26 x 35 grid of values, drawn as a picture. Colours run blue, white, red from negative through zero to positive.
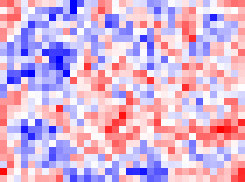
The top left is the ninth with the lowest average. The halves do not mirror each other. No row or column stands out.
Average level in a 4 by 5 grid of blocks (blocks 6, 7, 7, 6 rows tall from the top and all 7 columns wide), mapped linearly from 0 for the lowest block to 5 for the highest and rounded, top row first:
3 1 2 3 2 / 0 1 3 3 4 / 2 3 5 4 5 / 3 2 2 2 4
